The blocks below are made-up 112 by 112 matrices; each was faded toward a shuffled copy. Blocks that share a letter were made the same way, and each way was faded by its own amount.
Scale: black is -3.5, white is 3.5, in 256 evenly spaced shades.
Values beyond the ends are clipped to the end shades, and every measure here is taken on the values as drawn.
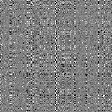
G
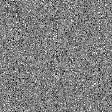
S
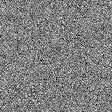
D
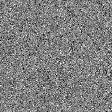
S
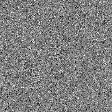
S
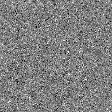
S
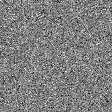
D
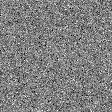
D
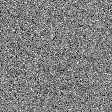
D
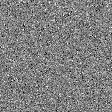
D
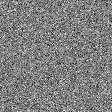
D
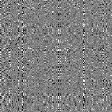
G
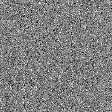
S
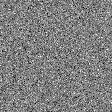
D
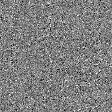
S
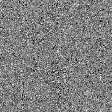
S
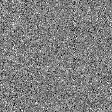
S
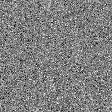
D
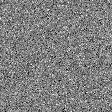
D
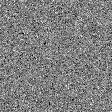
D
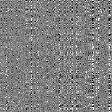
G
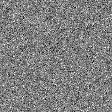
S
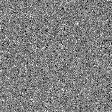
S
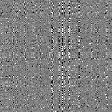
G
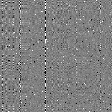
G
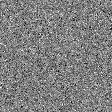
D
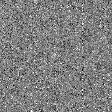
S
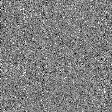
S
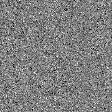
S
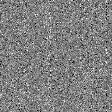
S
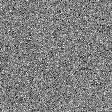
D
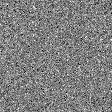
D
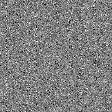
S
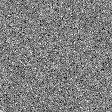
D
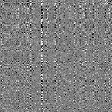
G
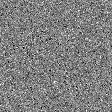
D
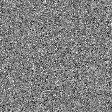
S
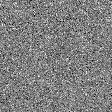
D
